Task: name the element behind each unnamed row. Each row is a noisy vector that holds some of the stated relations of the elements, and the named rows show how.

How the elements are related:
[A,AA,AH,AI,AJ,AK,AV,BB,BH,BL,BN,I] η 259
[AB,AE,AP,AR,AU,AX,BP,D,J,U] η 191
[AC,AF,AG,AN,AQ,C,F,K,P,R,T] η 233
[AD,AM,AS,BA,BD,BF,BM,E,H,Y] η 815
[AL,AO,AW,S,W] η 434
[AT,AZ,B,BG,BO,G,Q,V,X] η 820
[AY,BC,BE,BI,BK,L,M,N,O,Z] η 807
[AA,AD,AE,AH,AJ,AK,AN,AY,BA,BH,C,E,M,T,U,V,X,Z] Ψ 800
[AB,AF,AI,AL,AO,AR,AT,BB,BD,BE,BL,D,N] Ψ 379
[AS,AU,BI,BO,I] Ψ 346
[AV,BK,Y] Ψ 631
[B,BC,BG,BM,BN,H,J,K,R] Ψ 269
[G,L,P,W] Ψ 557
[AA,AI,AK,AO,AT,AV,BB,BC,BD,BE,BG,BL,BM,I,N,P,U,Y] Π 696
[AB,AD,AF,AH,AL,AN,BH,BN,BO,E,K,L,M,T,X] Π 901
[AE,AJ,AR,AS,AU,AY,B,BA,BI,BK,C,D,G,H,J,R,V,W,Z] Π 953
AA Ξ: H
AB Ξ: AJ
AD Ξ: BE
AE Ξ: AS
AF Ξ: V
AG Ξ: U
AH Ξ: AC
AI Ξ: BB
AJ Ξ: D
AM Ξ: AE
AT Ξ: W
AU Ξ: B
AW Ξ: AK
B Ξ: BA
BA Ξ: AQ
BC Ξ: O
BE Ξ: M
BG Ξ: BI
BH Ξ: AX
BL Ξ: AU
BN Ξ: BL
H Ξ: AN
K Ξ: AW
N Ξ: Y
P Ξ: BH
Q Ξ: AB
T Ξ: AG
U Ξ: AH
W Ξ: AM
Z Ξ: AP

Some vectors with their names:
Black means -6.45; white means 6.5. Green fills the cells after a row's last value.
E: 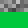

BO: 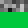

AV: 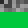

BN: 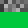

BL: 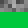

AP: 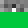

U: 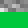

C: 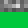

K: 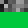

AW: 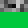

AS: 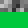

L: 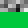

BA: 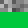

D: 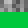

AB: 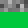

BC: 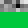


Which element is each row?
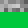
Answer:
V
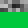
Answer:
H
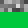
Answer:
W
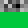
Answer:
BK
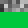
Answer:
BG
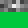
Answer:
T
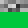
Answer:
M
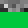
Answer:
R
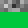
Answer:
J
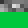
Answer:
AK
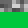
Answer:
P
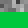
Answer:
AT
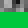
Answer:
AU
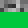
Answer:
S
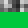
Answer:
BI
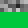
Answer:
BM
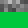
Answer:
AL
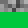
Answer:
BD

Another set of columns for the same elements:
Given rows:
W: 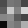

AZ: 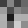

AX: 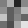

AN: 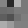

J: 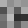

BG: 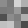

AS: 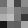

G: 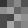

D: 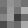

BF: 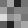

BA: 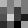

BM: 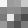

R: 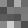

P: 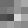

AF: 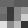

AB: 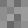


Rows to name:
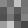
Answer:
B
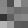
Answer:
X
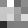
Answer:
Y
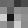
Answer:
O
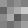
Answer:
AO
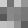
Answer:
BC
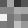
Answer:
AW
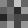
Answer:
V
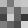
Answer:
U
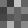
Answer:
C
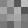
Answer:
I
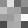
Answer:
AV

